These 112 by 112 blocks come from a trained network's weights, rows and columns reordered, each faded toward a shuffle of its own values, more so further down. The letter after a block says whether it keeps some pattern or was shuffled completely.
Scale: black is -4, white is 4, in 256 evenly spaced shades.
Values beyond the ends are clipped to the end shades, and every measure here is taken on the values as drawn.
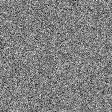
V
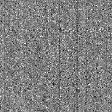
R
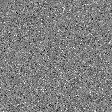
V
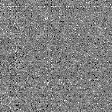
R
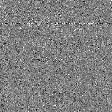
R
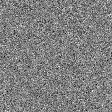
V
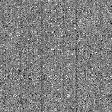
R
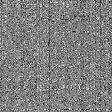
R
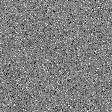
V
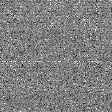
R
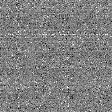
R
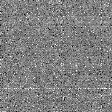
R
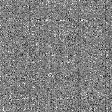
R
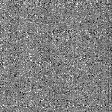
R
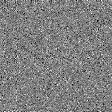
R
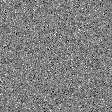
V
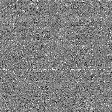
R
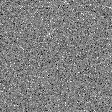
V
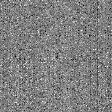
R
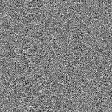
R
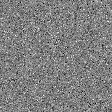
V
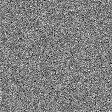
V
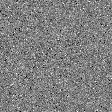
V
